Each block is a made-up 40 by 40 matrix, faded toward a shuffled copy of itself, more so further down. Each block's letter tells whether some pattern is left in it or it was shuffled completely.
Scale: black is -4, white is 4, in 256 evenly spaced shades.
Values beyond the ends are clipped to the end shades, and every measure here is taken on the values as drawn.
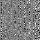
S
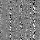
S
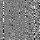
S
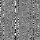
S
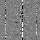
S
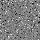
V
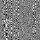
S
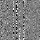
S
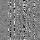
S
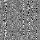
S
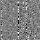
S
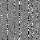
S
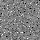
V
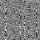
S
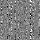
S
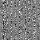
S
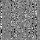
S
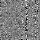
S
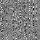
S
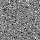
V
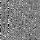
S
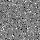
V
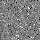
V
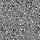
V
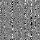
S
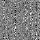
S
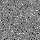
V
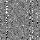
S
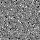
V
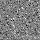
V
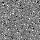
V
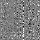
S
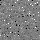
V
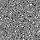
V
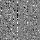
S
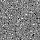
V
